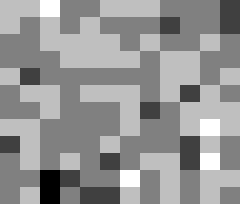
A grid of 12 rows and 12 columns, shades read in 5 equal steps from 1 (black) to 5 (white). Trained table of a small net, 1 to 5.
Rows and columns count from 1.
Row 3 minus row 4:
0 0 1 0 0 0 -1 1 -1 -1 1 0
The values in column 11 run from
3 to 5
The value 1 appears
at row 11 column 3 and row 12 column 3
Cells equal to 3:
70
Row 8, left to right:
4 4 3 3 3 3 4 3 3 4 5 4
